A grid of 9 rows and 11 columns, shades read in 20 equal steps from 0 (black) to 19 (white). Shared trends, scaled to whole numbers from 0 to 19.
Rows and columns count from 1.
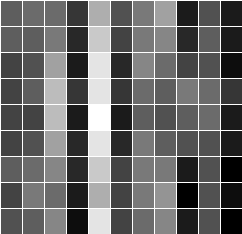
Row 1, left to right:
7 8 8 4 13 6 9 12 2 6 2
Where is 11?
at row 8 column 8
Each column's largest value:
7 9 14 4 19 6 10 12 9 8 4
